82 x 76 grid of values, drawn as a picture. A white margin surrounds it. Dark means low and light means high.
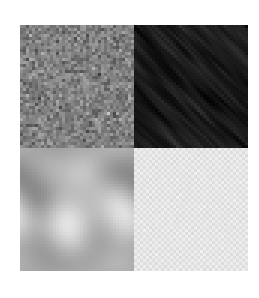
It is made of 2 by 2 panels. Panel 1,1: middling, fine-grained. Panel 1,2: very low, slanting down to the right, faint in contrast. Panel 2,1: high, smooth. Panel 2,2: very high, checkered, faint in contrast.
